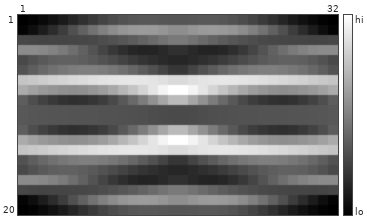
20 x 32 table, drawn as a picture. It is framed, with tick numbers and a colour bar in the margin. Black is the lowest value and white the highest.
Grain: streaks across. Ninth with the highest average: centre. Mirror symmetry: left to right and top to bottom. Slope: none.
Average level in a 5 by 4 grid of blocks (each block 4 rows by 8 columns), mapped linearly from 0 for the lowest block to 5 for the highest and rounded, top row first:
0 2 2 0 | 5 5 5 5 | 0 2 2 0 | 5 5 5 5 | 0 2 2 0
